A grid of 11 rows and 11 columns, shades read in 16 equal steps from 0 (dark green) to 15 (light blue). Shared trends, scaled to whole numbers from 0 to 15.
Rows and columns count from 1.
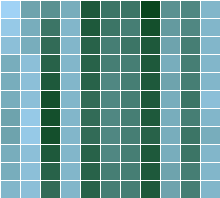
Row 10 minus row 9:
0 0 1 0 0 -1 0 0 -1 1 0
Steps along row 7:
up down up down up down down up down up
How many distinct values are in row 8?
10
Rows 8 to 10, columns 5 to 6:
4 7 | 3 7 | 3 6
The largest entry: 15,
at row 1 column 1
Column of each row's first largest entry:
1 1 1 2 2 2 2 2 2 2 2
